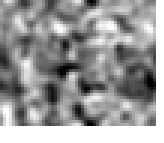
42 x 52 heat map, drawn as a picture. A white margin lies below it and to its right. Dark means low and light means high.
The field is mottled with small blotches. No single row or column stands out from its neighbours. The halves do not mirror each other. There are no lone odd cells. The top right is the ninth with the highest average. No overall slope runs across the table.
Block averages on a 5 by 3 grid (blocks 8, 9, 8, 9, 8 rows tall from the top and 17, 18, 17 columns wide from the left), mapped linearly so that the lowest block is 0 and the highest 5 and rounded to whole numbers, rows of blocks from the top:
3 3 4 / 3 3 5 / 2 1 1 / 2 2 0 / 4 2 4
